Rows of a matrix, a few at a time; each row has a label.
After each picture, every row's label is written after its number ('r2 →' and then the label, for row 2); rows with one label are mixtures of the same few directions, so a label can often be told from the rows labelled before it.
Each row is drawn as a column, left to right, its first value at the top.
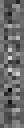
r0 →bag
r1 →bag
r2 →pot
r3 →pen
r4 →pen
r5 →bag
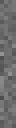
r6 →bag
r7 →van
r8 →pen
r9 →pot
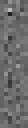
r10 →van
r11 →pen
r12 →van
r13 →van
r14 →pot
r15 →van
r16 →bag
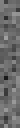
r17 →pot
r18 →van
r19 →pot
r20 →pot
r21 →van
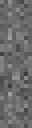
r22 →bag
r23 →van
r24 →bag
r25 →van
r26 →pen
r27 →van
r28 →pen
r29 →bag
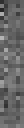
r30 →van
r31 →pot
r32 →bag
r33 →bag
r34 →bag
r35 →bag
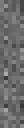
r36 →pot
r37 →pen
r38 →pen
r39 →pot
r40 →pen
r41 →pot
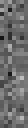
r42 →van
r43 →pot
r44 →pen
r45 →pen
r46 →van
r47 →van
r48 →bag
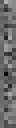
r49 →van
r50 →pen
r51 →bag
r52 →pot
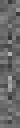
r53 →pot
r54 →pot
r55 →bag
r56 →van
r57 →van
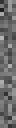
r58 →van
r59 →bag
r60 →pot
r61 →van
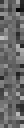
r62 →van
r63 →bag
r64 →pot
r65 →bag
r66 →pen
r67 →pot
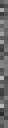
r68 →pen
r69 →bag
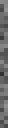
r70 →pen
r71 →pot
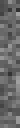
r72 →pot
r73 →pot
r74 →pen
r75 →pen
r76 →van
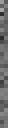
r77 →van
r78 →pen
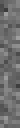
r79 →pot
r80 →van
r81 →pot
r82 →bag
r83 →bag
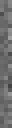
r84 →van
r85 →van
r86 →bag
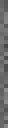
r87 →pot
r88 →pot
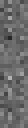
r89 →pen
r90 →bag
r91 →van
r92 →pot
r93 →bag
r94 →pen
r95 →bag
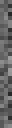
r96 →pen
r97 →pot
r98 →bag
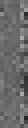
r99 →van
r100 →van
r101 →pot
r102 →pot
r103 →bag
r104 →bag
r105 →van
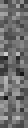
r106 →bag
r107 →bag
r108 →bag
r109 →van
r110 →bag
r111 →pen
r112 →van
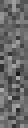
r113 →pot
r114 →pen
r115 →bag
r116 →pot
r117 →pen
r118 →pot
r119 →van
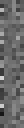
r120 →pen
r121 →bag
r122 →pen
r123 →pot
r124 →van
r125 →pot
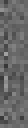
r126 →van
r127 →bag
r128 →van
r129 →pen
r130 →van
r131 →van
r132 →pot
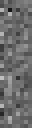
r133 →pen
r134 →van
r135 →van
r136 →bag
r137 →pen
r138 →pot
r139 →bag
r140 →van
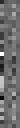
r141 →bag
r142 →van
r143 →pen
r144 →bag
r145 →pen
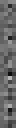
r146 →pen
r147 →bag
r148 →pen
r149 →pen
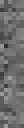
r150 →pen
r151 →pot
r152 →van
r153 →van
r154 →bag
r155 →bag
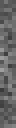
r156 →pot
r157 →bag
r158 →bag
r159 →pot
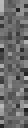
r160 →pot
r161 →van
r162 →bag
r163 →pen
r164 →pen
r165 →pot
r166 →pen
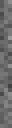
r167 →bag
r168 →pot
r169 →bag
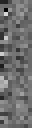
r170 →bag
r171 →van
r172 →pen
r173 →van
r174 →pot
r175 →bag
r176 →pot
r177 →van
